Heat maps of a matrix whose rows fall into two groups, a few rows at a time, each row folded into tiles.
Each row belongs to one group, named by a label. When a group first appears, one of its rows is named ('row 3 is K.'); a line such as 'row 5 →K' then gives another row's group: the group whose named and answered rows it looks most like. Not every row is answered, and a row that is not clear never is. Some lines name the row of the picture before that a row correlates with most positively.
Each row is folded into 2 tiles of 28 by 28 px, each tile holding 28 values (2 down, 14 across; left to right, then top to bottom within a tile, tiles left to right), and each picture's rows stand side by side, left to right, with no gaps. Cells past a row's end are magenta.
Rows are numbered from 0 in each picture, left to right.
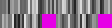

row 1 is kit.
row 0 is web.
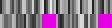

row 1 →kit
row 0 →kit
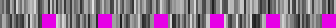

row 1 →web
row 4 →kit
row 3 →kit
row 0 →web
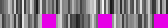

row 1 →web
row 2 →web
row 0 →kit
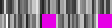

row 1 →kit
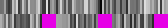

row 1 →web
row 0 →web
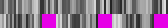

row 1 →web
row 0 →web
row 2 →web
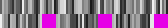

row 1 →kit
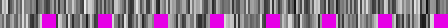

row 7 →kit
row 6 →kit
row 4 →web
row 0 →kit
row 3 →kit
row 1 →web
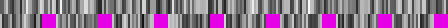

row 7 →kit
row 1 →web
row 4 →kit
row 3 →web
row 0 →kit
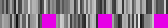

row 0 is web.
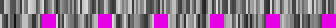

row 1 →kit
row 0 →kit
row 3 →kit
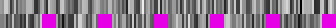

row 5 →kit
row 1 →kit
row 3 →web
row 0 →kit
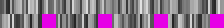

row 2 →web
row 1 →web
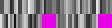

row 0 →kit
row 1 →kit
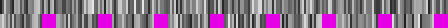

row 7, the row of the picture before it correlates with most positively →1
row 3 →web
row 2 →kit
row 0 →web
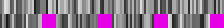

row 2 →web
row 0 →kit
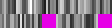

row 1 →kit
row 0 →web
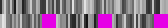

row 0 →web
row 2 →kit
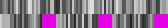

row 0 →web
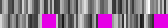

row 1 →kit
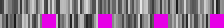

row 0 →kit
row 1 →kit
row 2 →web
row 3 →web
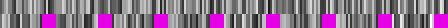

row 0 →web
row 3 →web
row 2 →web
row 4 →kit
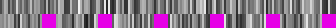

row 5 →kit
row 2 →web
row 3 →web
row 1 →kit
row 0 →web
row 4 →kit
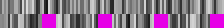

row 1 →web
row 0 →kit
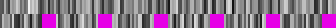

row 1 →kit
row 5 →kit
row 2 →kit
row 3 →kit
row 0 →web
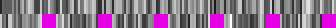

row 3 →kit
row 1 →web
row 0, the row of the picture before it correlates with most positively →1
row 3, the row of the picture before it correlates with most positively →1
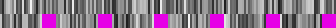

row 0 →kit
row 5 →kit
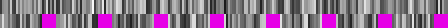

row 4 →kit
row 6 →kit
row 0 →web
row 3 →kit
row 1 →web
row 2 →kit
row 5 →kit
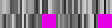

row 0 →kit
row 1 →web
